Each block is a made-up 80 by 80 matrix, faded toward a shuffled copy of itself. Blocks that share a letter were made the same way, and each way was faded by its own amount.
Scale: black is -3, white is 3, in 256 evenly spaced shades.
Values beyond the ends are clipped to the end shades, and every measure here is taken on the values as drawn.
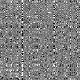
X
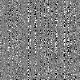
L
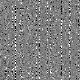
L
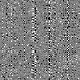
X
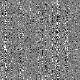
L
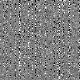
L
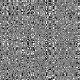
X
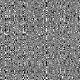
X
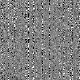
L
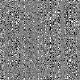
L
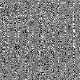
L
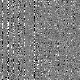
L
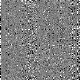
L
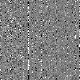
L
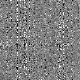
L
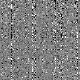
L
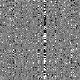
X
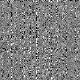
L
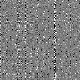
X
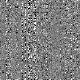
L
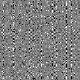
X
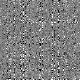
L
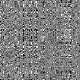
X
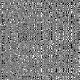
X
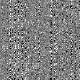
L
